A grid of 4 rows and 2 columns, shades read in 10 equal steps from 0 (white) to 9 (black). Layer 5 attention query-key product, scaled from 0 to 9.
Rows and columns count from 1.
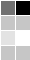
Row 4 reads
2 2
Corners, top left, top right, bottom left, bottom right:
5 9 2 2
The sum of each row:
14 4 1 4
